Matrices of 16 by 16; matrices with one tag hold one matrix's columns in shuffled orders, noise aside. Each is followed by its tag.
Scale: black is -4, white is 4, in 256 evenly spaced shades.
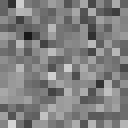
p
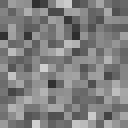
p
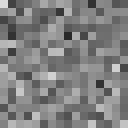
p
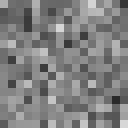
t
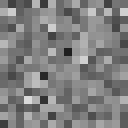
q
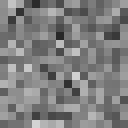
p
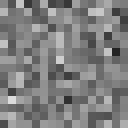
q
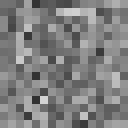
q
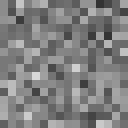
p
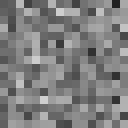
q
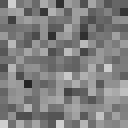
p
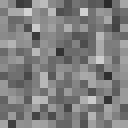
q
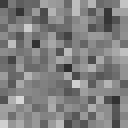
t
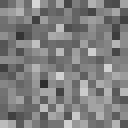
p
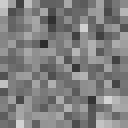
t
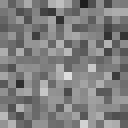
p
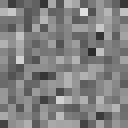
q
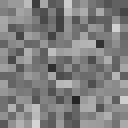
t
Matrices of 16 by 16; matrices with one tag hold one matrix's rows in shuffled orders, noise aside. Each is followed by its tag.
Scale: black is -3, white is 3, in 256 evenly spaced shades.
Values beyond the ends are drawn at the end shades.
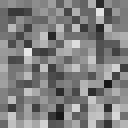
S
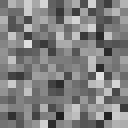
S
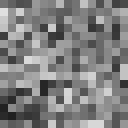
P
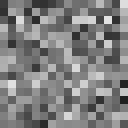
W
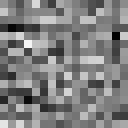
P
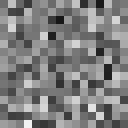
S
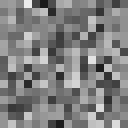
S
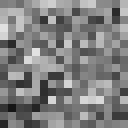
P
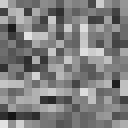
P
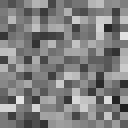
W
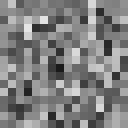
S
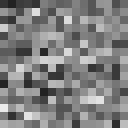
P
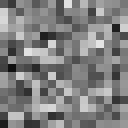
P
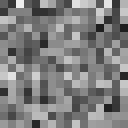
W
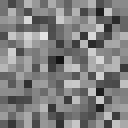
S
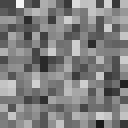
W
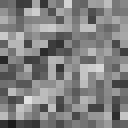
P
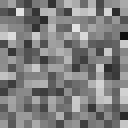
W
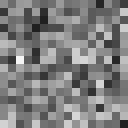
W
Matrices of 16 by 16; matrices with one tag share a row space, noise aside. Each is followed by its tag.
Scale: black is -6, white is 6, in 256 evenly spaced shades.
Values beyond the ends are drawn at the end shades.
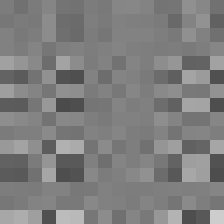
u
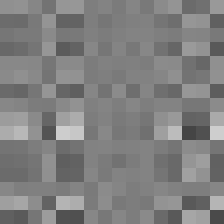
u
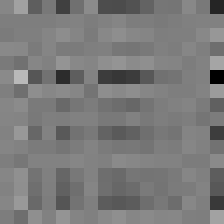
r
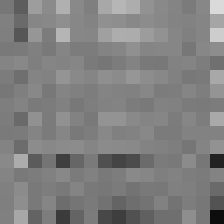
r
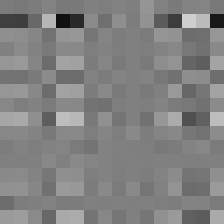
u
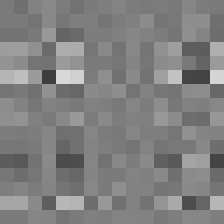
u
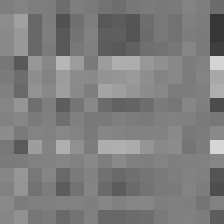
r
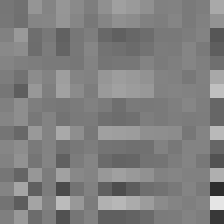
r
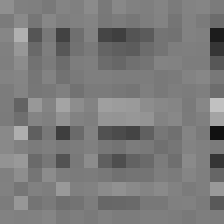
r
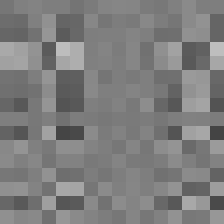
u
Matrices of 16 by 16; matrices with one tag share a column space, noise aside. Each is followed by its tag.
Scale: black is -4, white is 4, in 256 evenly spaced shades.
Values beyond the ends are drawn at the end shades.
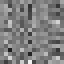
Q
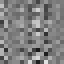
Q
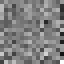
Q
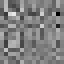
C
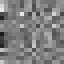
C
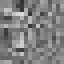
C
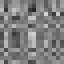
C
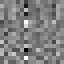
Q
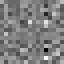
Q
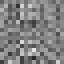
Q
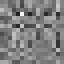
C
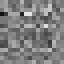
C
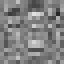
C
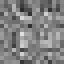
C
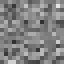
Q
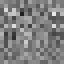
C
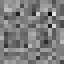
C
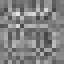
C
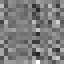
Q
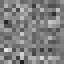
Q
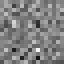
Q
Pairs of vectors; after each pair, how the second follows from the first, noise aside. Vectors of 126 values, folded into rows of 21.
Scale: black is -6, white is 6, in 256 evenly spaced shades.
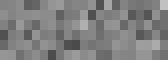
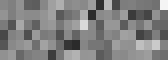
scaled up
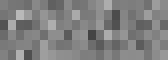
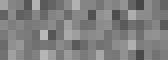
wrapped around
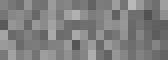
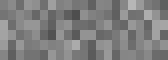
sign-scrambled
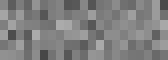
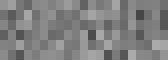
wrapped around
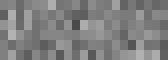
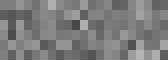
sign-scrambled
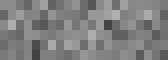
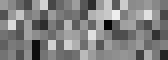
scaled up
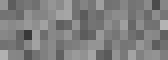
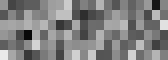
scaled up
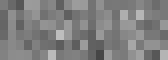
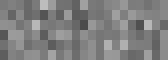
wrapped around
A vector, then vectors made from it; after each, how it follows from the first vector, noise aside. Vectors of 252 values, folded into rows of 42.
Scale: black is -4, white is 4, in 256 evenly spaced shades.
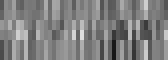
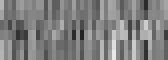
negated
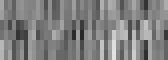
negated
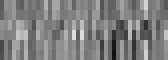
copied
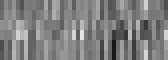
copied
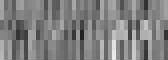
negated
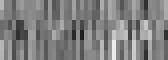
negated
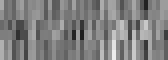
negated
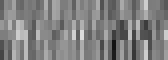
copied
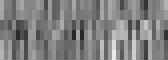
negated
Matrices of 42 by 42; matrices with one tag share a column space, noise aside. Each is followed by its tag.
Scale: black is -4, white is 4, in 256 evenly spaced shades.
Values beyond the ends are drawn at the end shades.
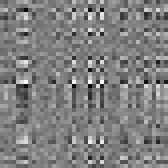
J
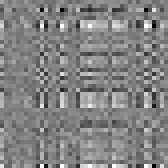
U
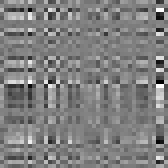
J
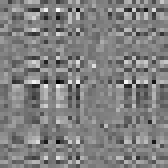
J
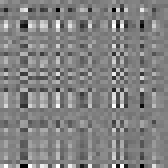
U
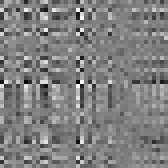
J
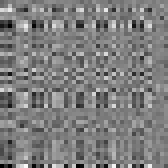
U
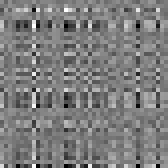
U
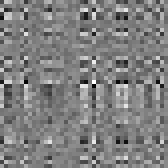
J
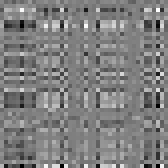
U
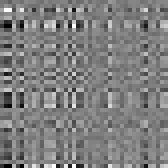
U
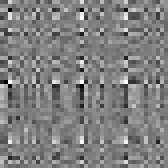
J
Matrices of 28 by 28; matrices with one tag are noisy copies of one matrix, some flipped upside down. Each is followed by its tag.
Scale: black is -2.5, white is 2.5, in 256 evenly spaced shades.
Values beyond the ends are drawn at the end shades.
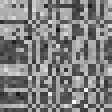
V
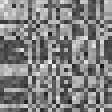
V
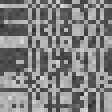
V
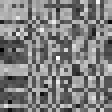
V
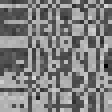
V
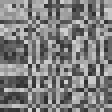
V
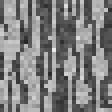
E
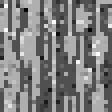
E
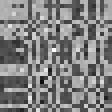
V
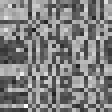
V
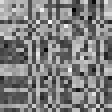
V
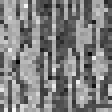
E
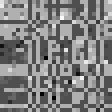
V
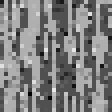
E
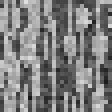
E
